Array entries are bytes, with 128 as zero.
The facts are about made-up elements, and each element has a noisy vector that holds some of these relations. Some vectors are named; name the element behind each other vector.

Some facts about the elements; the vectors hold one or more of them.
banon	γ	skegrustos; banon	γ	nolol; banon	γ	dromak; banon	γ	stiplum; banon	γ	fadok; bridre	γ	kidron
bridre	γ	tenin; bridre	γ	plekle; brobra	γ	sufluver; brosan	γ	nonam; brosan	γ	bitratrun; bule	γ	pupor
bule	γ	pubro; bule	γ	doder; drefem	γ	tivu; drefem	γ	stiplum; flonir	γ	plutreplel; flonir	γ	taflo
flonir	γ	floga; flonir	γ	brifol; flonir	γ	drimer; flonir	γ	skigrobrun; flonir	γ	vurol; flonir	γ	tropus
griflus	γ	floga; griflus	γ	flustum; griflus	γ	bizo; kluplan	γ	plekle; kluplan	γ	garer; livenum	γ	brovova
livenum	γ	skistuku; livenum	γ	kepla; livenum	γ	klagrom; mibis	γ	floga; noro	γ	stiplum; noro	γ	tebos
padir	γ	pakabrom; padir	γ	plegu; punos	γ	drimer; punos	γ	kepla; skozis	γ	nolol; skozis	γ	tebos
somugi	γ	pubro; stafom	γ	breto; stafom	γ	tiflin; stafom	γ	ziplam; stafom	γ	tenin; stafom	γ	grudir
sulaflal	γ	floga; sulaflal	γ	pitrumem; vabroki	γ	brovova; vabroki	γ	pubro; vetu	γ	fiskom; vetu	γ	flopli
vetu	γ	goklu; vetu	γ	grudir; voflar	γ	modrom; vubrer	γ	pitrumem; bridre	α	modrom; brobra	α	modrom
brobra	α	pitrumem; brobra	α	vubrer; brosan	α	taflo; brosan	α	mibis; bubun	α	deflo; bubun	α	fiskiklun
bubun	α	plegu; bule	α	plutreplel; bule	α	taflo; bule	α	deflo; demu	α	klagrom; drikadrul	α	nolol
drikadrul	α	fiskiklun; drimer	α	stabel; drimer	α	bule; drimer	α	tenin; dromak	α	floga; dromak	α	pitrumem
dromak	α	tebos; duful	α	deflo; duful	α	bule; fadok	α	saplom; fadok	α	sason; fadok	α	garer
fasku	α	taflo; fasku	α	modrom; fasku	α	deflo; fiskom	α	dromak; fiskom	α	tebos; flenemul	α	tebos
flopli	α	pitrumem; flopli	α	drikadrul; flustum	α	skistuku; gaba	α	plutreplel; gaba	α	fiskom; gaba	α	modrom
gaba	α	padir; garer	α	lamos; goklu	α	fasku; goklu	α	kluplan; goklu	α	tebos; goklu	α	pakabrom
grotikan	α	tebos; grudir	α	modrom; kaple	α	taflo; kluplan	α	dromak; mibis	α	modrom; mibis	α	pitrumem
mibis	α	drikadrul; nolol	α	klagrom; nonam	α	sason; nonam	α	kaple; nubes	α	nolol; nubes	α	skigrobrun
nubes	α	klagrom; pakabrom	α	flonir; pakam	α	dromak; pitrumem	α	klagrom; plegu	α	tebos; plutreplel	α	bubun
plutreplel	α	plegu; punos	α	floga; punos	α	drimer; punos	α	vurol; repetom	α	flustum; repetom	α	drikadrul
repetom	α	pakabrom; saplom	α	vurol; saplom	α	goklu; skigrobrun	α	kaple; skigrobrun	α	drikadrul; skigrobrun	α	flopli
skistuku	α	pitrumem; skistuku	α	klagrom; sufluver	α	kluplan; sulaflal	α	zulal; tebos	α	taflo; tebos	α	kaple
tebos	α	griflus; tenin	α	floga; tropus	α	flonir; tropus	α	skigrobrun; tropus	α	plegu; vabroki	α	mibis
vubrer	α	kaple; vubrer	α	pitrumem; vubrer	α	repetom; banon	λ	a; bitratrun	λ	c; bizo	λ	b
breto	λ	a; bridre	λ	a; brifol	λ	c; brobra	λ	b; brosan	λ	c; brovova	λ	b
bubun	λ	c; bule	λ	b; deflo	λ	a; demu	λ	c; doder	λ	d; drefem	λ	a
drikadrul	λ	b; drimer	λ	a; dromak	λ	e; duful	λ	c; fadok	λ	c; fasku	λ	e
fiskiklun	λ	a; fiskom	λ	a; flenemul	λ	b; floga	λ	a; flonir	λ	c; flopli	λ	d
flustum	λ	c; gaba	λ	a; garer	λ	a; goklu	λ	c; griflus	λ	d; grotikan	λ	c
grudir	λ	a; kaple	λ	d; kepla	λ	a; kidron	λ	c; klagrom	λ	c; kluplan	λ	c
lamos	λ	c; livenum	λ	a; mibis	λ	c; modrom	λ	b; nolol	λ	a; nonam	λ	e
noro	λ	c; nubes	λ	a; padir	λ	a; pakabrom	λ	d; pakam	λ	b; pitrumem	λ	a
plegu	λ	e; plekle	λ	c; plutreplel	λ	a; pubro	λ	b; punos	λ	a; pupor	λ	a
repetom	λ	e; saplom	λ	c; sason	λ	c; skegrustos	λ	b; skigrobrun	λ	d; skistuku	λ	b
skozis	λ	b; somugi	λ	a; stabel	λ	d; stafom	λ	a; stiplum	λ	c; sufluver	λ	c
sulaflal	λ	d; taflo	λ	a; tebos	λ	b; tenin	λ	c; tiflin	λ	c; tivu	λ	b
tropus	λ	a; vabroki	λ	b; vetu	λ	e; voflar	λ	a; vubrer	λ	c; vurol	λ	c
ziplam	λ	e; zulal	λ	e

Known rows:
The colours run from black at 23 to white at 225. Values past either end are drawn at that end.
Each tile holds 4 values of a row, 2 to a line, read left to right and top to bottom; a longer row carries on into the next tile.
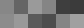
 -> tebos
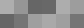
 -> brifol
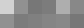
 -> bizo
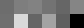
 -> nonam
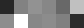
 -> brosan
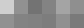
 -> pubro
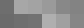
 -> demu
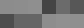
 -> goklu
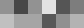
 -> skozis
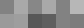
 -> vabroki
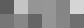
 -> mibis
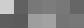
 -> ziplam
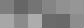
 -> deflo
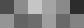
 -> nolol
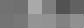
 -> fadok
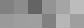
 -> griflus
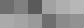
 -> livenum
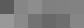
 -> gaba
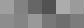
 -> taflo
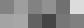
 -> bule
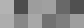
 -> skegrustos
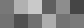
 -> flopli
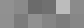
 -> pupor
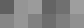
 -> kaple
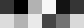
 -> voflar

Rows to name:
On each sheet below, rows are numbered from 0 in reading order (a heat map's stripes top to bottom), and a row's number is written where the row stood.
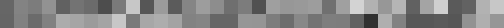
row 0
kluplan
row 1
noro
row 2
bridre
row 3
nubes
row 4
skistuku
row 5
sufluver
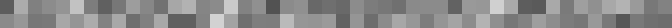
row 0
sulaflal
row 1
stafom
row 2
klagrom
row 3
stiplum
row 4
grotikan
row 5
flonir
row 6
zulal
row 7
drikadrul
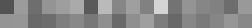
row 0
punos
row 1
vubrer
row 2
saplom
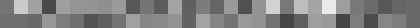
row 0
skigrobrun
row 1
tenin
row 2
breto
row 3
brobra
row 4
plegu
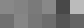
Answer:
fasku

